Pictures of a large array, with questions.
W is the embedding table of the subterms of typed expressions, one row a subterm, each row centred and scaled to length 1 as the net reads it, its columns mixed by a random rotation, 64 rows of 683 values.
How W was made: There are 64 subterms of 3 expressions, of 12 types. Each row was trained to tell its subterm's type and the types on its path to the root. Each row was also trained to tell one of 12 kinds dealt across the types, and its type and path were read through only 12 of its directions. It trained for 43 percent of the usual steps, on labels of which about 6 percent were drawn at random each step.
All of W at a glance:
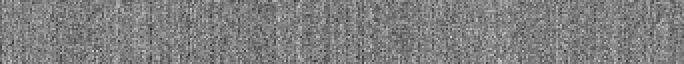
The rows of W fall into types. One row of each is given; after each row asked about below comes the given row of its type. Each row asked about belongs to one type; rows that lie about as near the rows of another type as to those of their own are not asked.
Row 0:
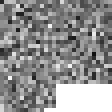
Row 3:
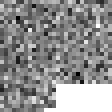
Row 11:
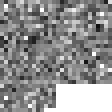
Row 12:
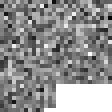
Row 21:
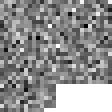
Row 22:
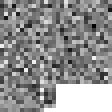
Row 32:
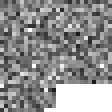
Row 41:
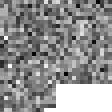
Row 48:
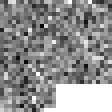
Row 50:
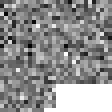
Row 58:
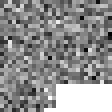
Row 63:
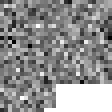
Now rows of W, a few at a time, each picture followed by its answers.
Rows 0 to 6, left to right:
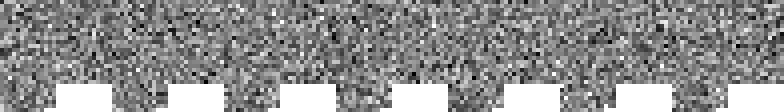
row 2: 58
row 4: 3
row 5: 11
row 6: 58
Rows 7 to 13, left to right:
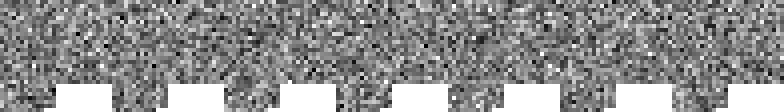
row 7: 11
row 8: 63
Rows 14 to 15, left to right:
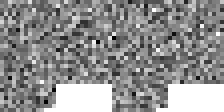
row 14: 22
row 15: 21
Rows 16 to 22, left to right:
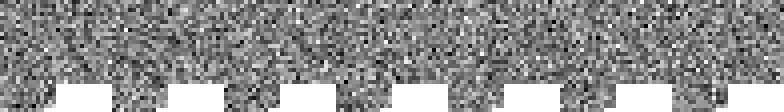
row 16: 48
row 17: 63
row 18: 32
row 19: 3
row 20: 63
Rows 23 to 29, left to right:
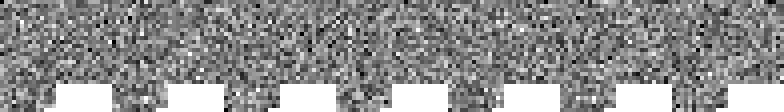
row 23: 0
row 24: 58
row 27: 58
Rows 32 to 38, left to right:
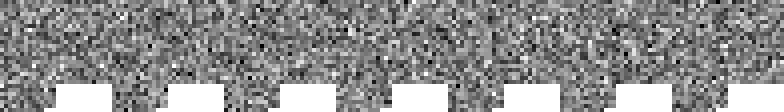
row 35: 63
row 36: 32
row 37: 41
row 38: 32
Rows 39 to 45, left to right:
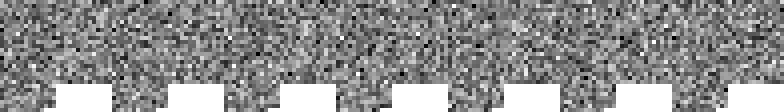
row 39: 11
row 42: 41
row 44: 22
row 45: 21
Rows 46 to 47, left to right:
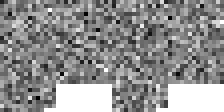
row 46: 11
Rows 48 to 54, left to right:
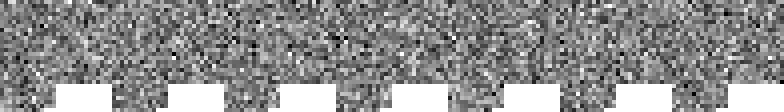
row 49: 32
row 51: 50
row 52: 41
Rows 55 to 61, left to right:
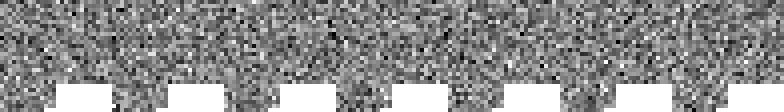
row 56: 21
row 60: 0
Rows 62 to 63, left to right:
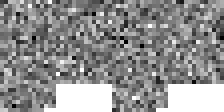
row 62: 0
